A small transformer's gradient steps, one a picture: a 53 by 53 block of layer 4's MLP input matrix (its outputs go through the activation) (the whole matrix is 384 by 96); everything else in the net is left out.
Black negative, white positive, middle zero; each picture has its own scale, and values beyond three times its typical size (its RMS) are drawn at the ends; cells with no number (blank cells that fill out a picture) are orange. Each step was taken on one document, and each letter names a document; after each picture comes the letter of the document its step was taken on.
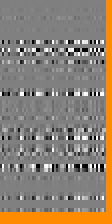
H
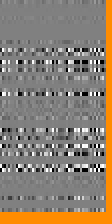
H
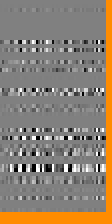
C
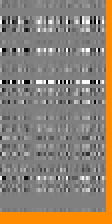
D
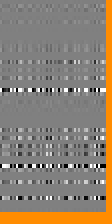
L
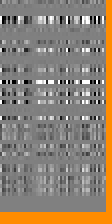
D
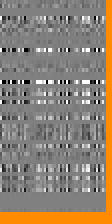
D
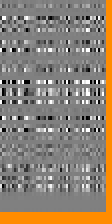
D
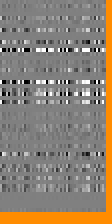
D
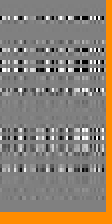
H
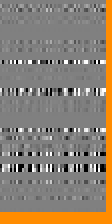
L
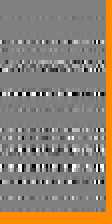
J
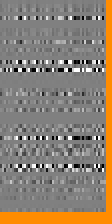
J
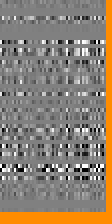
H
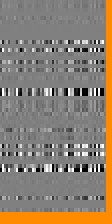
H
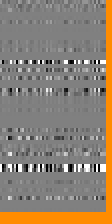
L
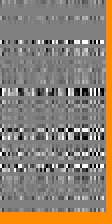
H
